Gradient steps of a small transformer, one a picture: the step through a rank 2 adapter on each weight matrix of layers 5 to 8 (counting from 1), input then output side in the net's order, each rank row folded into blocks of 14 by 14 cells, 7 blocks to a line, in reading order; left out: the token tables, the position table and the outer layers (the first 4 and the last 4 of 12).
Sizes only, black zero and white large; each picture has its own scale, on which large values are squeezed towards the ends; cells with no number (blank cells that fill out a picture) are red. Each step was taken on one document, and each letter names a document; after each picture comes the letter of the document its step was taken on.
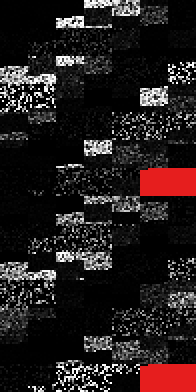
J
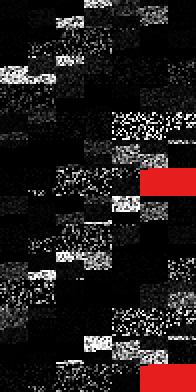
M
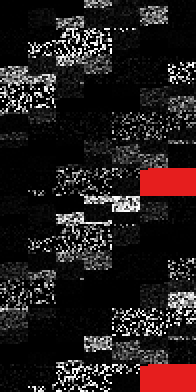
M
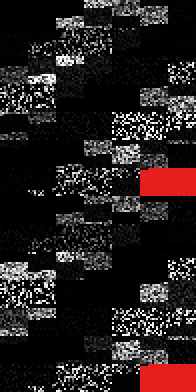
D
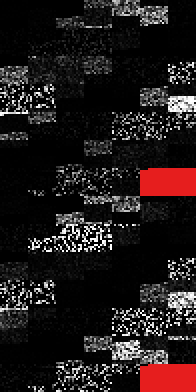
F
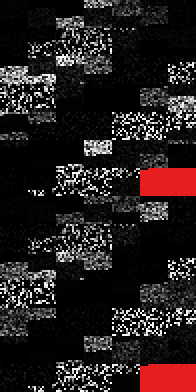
D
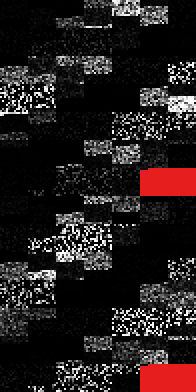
F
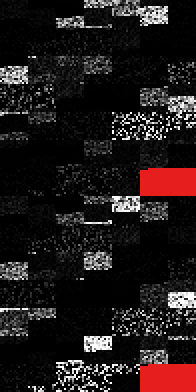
M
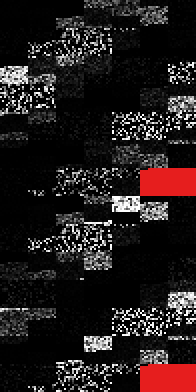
M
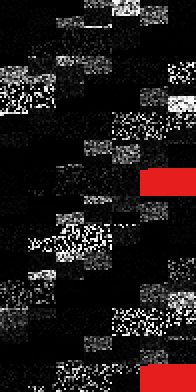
F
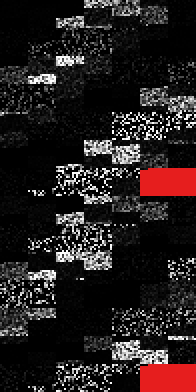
J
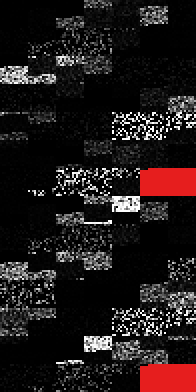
M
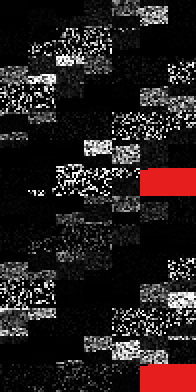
D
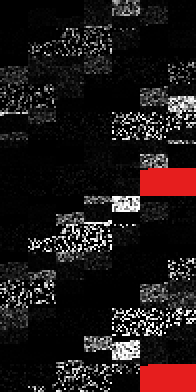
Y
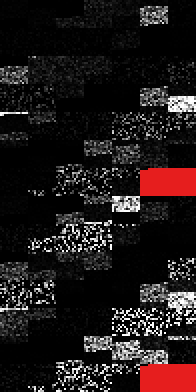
F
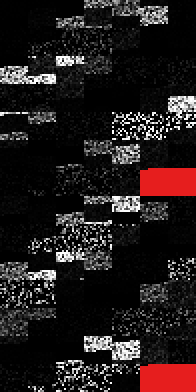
Y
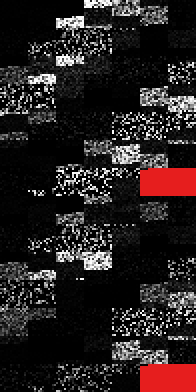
J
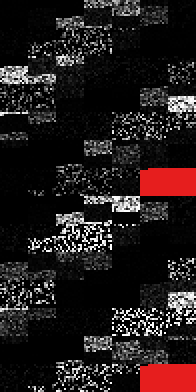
F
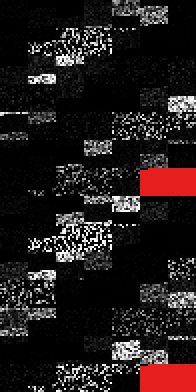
Y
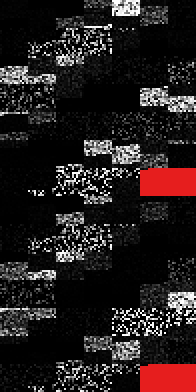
D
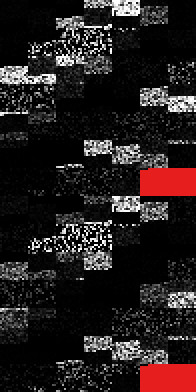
Y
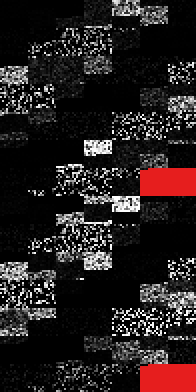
Y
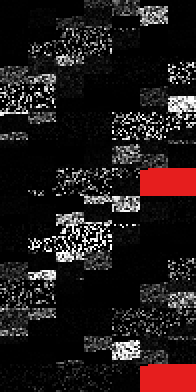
Y
